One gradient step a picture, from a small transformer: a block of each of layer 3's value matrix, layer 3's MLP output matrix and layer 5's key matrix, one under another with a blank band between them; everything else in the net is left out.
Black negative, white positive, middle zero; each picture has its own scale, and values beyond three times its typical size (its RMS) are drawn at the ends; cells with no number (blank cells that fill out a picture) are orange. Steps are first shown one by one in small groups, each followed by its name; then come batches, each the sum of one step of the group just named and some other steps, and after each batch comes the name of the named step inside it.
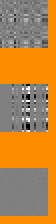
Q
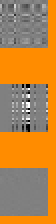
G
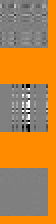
G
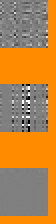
Q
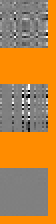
Q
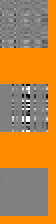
Q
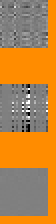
G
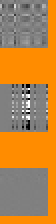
G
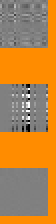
G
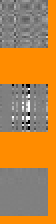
G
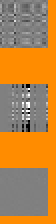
G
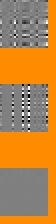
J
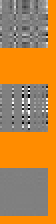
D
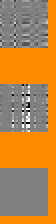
J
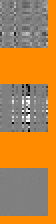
D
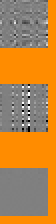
J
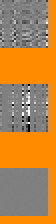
J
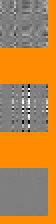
D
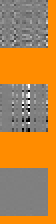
J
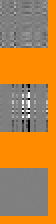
D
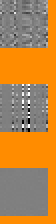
D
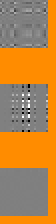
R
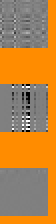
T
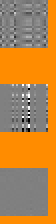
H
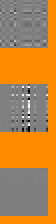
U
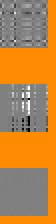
H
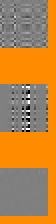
T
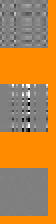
H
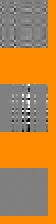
R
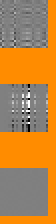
R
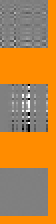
U
